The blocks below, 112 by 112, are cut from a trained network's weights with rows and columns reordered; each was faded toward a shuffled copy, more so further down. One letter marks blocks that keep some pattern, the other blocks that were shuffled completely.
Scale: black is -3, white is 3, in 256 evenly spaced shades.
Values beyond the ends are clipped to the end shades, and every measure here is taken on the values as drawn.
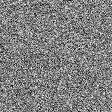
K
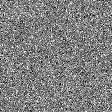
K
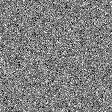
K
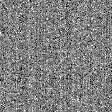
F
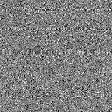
F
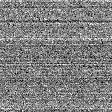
F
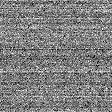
F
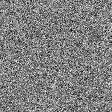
K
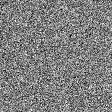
K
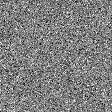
K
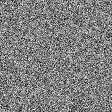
K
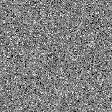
F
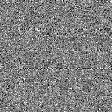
F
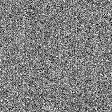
F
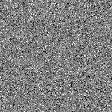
F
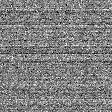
F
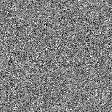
F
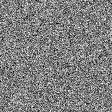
K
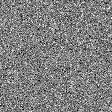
K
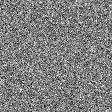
K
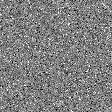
K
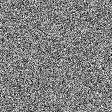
K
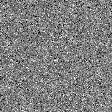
F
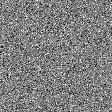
K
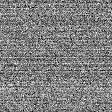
F
